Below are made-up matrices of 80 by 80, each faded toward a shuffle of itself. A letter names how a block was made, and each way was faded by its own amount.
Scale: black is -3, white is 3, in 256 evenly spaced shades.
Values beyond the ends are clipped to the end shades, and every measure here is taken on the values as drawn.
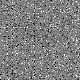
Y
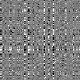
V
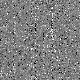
Y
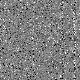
Y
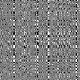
V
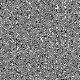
Y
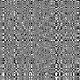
V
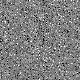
Y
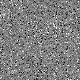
Y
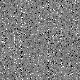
Y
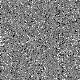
Y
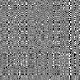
V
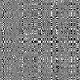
V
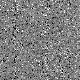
Y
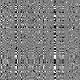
V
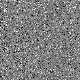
Y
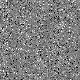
Y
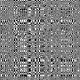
V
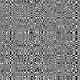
V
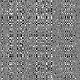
V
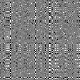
V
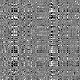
V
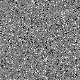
Y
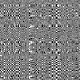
V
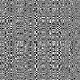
V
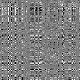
V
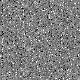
Y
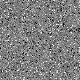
Y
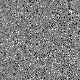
Y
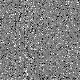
Y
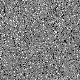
Y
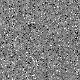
Y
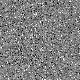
Y
